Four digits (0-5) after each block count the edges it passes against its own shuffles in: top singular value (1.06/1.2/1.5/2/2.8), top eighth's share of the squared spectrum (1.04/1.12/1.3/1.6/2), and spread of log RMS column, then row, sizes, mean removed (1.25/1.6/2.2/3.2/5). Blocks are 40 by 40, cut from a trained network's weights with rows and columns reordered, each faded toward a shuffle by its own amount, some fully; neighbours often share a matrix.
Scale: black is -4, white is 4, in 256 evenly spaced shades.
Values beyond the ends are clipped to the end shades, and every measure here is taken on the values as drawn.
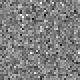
1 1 0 0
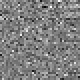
3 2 0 1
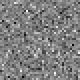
2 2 0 1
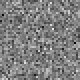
2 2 0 0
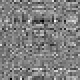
4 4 1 3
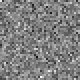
0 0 0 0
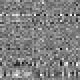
4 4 0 3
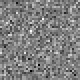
0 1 0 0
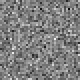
0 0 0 0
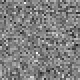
2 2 0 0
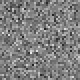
0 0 0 0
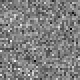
1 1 0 0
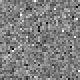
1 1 0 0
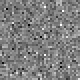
1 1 0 0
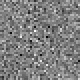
2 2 0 0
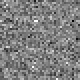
2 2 0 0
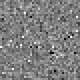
0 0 0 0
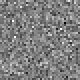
0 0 0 0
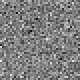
0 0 0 0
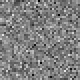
0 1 0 0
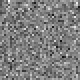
0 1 0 0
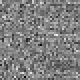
3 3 0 2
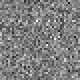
1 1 0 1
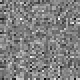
3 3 1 2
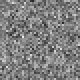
2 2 0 0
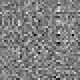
3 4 1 1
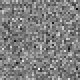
2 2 0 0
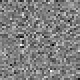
3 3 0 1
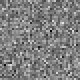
2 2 0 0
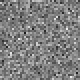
1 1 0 0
